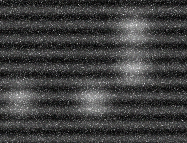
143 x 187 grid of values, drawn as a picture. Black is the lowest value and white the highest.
Neither half mirrors the other. Horizontal stripes repeat 10 times down the table. There are four bumps.
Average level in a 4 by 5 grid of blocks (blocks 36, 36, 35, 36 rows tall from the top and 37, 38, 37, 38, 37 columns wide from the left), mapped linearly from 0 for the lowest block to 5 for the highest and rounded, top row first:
0 0 0 4 0 / 1 1 1 5 1 / 3 0 4 2 0 / 2 1 2 1 1
